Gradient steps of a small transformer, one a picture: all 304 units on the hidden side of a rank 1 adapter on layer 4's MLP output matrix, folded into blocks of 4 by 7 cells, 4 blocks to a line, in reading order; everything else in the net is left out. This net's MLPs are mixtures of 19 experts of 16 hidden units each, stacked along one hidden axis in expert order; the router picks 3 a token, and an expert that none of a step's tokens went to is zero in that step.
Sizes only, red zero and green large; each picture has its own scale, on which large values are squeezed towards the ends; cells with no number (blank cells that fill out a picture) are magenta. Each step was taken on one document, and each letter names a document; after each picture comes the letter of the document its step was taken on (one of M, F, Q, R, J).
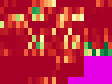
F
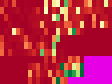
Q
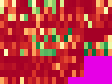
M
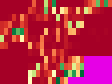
Q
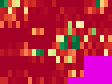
M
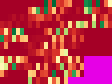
Q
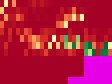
F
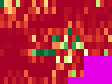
M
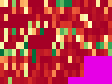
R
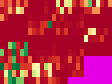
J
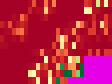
Q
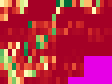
J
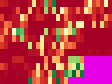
Q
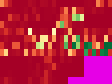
F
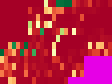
R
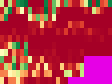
J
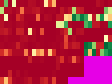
F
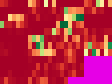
F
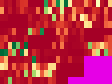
R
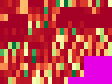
R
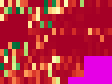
J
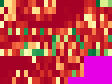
M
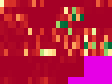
F
